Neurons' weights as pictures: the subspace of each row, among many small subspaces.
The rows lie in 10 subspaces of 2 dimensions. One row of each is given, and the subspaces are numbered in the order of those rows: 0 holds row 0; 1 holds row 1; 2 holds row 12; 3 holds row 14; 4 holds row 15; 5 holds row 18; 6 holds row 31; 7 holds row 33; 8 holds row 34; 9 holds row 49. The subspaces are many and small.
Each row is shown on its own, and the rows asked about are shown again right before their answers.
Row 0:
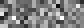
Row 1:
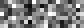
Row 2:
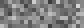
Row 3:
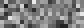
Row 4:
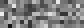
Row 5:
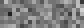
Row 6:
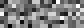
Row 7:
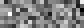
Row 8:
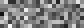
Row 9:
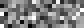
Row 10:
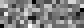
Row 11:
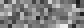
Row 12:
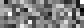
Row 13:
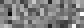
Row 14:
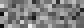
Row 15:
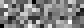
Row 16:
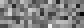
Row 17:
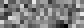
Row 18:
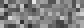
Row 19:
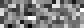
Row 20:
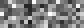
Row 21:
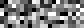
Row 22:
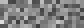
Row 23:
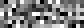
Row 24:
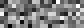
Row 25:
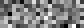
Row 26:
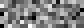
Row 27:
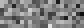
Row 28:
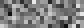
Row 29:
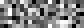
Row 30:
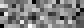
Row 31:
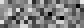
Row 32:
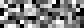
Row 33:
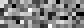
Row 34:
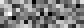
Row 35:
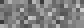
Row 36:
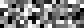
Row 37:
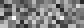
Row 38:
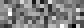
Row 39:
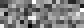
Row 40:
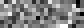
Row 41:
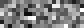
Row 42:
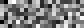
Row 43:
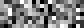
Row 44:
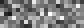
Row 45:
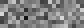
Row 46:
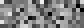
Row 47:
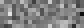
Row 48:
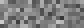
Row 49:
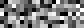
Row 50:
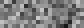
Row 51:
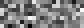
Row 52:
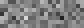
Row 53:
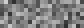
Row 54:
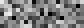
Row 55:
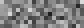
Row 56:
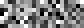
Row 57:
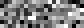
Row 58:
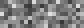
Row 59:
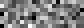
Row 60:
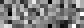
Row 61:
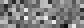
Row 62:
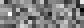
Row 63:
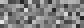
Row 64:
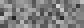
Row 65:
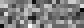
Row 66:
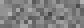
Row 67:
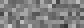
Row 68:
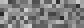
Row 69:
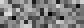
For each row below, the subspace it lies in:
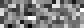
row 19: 5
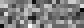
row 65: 4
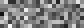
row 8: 8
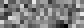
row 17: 5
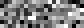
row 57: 4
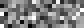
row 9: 3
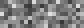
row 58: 1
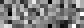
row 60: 7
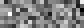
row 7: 2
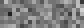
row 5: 2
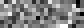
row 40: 3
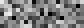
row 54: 8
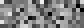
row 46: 2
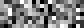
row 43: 1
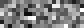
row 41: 5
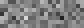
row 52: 0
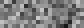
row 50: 4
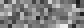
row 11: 3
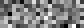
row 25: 8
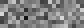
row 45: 0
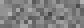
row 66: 6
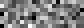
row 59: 3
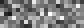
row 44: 8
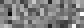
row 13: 7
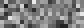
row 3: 5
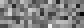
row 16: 7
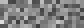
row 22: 6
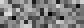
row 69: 8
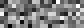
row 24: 9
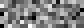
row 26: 3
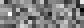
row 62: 2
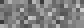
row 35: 2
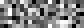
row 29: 7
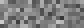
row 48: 6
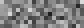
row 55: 6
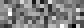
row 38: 1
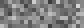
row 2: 9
